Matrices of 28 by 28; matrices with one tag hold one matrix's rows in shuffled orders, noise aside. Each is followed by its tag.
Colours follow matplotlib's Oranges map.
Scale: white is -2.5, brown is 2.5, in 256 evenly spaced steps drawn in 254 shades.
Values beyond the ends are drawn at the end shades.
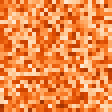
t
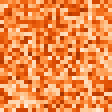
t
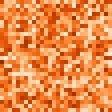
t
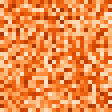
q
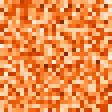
q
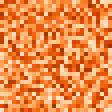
q
